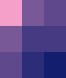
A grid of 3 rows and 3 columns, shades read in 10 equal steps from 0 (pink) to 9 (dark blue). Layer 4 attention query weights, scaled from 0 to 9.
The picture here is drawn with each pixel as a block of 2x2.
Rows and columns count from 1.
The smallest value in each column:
0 5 6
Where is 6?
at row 1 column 3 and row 3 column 1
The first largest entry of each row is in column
3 2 3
